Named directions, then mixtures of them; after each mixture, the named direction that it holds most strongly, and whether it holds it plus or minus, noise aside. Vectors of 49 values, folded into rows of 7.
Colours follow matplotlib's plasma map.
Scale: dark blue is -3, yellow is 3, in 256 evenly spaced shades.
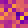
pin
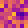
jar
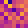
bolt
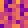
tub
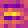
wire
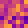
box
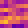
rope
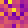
bolt, minus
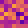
pin, plus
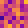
box, plus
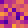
pin, plus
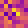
bolt, minus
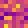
wire, minus
